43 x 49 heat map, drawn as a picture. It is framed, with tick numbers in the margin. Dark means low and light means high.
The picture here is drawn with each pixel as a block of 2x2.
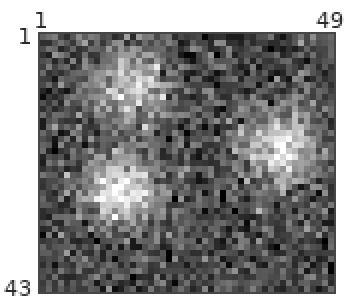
No row or column stands out. Neither half mirrors the other. There is no overall slope. There are three bumps.
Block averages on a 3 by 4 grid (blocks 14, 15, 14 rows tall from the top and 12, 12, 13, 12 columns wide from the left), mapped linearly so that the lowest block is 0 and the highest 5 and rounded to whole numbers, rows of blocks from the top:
2 5 0 1 | 2 5 2 5 | 1 1 0 0
